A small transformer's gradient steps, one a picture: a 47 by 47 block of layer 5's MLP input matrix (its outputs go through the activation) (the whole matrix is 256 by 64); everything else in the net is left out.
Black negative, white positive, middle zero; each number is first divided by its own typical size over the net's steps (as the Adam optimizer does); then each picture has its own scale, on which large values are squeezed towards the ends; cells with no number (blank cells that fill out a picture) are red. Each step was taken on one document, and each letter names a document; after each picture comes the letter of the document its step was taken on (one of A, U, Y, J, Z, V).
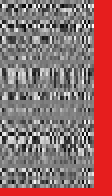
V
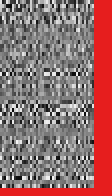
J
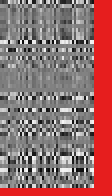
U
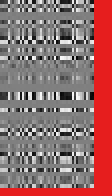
U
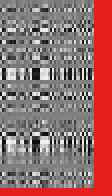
V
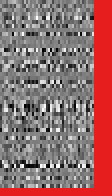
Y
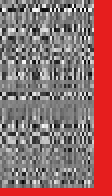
V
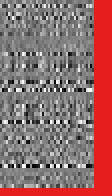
Y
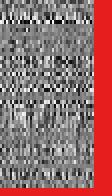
J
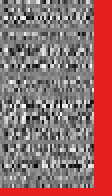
Y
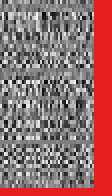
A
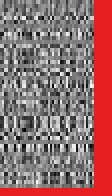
A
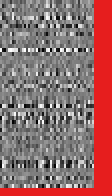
Y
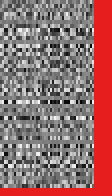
A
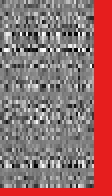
Y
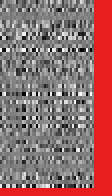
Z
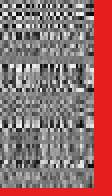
A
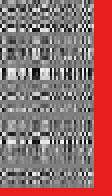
V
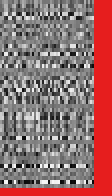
A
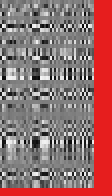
V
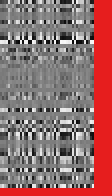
U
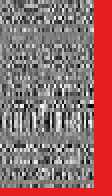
J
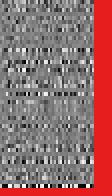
Z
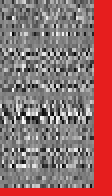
Y
